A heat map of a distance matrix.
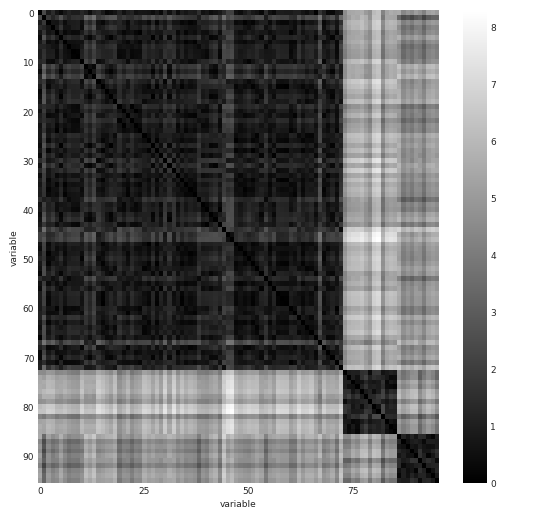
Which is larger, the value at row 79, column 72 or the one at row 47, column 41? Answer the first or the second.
the first
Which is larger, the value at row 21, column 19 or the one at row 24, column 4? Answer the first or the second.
the first
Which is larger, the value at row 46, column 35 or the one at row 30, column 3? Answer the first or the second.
the first
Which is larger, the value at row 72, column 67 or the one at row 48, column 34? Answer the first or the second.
the first
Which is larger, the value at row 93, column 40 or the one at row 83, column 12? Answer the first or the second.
the second
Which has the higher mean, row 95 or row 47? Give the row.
95
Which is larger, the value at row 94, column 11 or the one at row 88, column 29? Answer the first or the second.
the first
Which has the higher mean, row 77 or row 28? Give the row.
77
